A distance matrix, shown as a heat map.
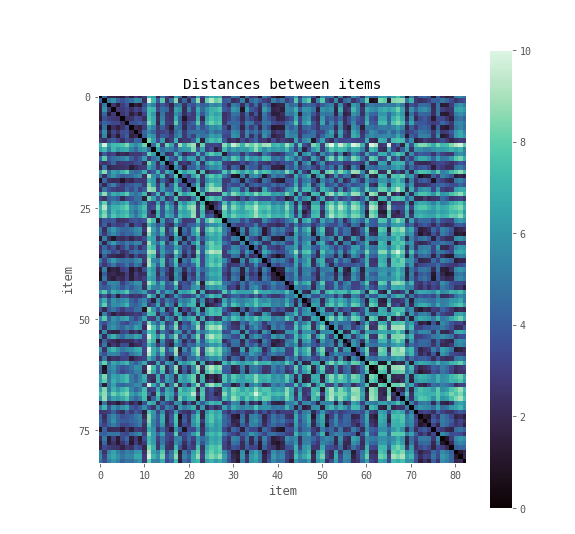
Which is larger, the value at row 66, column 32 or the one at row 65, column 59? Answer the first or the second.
the first
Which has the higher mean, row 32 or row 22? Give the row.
22
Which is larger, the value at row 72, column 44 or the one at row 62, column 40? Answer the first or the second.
the first
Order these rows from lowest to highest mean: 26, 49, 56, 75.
75, 56, 49, 26
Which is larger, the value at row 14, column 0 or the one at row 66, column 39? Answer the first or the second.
the second
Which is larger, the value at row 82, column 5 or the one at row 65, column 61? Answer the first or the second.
the first
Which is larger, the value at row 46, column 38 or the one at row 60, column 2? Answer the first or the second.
the first
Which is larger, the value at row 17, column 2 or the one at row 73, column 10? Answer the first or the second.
the first
